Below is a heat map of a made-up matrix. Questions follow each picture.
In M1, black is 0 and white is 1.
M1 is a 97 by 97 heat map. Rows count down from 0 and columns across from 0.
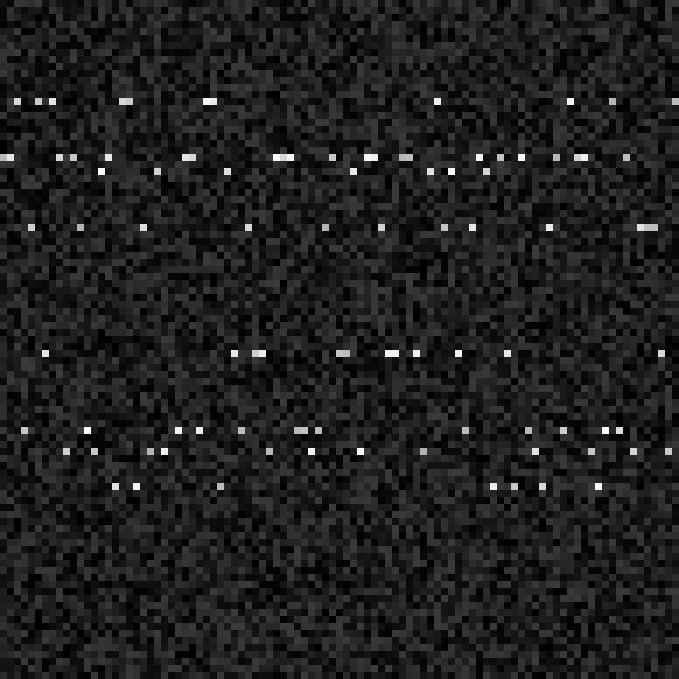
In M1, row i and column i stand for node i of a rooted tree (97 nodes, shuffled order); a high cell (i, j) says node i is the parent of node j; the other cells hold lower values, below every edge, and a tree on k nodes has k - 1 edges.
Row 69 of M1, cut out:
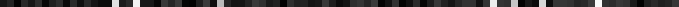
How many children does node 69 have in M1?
7
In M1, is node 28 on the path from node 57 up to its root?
no
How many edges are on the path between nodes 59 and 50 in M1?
1
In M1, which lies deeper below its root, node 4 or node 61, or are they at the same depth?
node 4
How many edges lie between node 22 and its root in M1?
1
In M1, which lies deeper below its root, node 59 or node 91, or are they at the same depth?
the same depth
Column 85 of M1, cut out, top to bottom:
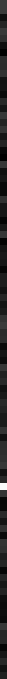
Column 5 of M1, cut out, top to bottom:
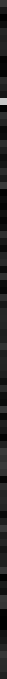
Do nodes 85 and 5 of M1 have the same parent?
no
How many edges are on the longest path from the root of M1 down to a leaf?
2
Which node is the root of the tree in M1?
24
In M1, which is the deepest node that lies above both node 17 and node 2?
14
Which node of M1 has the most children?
22
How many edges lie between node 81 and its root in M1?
2
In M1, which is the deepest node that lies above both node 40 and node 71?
22
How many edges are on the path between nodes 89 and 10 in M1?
2
